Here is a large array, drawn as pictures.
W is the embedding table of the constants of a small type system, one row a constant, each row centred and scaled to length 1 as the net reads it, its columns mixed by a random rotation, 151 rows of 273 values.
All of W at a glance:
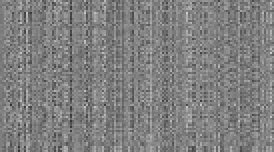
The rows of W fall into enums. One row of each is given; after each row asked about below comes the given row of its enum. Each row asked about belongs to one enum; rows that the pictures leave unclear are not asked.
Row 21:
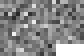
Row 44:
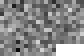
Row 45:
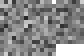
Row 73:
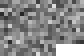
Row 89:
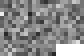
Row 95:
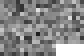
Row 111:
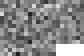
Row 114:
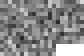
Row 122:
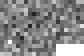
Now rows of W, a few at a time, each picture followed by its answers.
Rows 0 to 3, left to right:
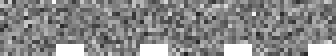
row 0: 45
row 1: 114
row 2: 111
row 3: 89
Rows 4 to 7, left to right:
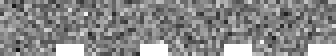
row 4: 44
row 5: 89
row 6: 114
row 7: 122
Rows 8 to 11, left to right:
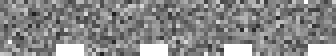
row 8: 122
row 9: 111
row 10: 73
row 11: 45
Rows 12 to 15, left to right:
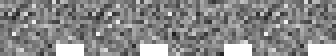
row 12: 21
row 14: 89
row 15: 21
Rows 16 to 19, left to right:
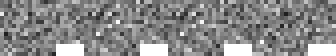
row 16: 89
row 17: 21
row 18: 21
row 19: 122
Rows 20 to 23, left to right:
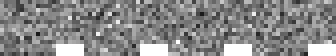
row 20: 95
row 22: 122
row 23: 89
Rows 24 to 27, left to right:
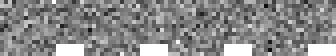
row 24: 45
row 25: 73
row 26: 122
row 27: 44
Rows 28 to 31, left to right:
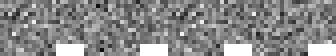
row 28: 21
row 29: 44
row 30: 21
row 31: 89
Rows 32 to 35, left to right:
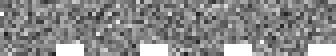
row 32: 89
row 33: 21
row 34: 111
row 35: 122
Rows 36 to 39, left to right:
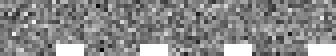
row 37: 44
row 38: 111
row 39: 95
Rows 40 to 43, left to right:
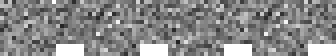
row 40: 45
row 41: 21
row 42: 73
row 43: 21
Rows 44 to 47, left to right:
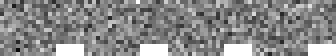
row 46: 114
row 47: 111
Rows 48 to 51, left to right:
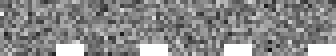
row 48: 89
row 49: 95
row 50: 114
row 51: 44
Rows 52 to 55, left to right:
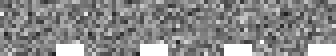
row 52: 89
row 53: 89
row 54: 73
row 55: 122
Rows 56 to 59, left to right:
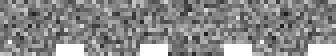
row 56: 122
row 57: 114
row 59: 122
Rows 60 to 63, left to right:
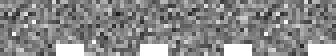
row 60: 21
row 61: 122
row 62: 73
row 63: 21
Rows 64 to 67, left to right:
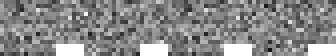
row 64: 95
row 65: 89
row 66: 95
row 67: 44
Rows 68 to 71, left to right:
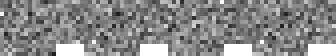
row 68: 89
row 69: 122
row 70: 45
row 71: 122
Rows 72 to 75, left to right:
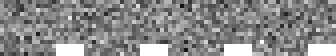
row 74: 44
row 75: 122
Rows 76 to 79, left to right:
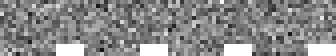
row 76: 111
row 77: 44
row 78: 45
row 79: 95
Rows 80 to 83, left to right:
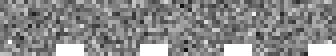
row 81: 114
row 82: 44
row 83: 89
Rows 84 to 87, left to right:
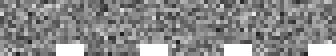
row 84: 111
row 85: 95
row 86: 73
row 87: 89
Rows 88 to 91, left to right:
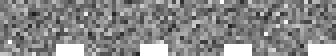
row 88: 122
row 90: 45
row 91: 21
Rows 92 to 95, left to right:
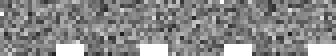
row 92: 89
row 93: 95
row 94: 45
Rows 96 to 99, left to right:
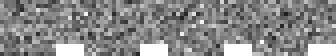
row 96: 95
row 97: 89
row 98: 21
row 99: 122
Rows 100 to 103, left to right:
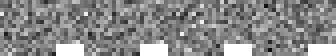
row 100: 89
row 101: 89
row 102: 21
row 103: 44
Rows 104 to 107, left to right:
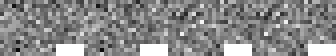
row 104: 44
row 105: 44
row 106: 21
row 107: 21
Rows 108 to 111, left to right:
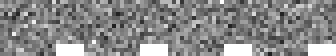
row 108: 21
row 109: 122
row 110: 45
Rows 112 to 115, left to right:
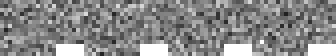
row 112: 73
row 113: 111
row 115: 122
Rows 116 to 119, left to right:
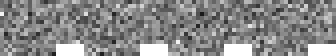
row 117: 111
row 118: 122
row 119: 73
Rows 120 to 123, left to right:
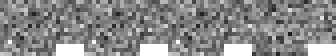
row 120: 122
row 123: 95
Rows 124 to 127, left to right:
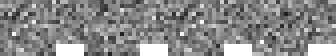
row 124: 21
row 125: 95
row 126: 21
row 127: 122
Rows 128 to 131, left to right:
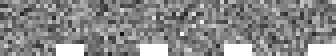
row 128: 73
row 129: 95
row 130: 21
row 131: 114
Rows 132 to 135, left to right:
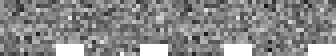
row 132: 95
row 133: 73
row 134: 95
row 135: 44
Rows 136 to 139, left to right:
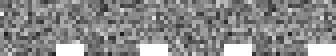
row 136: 89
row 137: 95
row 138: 114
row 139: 95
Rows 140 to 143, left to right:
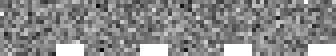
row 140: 89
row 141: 44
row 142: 44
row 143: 45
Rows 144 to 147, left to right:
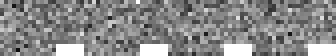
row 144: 44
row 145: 45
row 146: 95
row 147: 95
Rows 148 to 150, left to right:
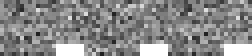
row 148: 95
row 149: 111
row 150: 95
